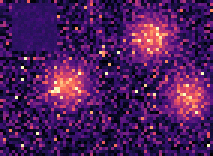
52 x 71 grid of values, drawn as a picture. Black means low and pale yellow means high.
There are three bumps. Most values sit low, with a long tail of high ones. In the top left lies a patch that is calmer than the rest. No single row or column stands out from its neighbours. The top left is the calmest part.
